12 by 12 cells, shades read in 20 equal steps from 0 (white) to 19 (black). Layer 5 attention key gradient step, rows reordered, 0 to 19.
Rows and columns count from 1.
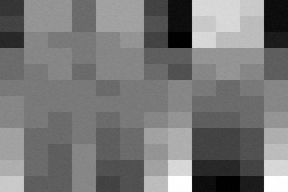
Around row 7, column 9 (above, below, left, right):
10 12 9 11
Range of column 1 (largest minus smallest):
12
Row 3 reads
16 9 10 10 9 8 14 19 3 5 5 17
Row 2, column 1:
14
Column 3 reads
8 8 10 9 9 10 10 11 11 12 12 12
